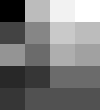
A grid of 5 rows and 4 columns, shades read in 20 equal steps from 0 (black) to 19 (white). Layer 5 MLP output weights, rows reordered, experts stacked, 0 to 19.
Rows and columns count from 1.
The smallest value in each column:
0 4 6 6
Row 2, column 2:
10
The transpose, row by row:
0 5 11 3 4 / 14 10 8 4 6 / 18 15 13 8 6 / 19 14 12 8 6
